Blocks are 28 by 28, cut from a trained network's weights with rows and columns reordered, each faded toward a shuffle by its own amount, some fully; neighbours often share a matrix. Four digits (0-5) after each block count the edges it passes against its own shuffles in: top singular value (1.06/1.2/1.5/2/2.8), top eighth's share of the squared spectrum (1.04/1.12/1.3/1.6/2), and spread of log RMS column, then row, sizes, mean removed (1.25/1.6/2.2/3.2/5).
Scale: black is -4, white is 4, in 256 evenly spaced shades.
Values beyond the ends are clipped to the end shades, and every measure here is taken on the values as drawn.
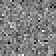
0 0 0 0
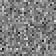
1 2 0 0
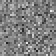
1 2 1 0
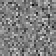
0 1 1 1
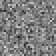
1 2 1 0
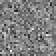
1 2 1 0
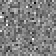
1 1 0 0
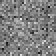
0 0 0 0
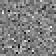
1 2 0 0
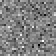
0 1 0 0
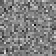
2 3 0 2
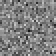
0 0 0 0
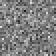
1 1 0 0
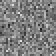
1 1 0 0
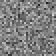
0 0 0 0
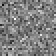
1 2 0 0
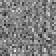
2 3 1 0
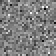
0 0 1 0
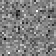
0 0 0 0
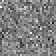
1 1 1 1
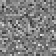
0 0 0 0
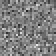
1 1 1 0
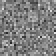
2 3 1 0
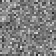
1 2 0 0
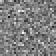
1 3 1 0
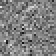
2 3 1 1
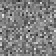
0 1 0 0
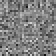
2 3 0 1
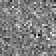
2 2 0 0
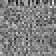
3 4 0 2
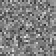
0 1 0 0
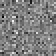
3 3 1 1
